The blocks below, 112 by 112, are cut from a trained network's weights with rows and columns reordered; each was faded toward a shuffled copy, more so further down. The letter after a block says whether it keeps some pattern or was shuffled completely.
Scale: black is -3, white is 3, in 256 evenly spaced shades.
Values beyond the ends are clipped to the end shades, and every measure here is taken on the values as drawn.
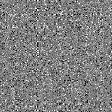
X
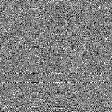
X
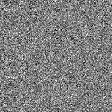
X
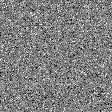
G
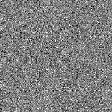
X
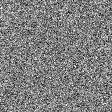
G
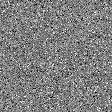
G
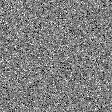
G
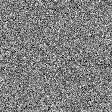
G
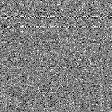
X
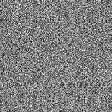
X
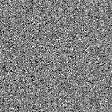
X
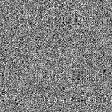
X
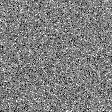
G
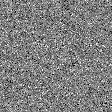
G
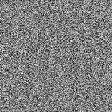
X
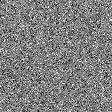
G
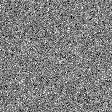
G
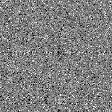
X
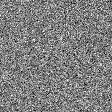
G
